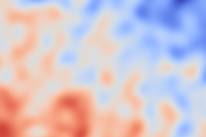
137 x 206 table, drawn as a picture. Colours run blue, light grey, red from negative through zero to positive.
The bottom left is the ninth with the highest average. The field climbs toward the bottom left. The halves do not mirror each other. The field is smooth, with broad soft blobs. The ninth with the lowest average is the top right. No regular stripes run through it. No lone cell stands out from its neighbours. No row or column stands out.
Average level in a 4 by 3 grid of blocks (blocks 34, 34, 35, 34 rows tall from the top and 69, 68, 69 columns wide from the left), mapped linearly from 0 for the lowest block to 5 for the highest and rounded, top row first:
3 2 0 | 3 3 1 | 4 3 2 | 5 5 3
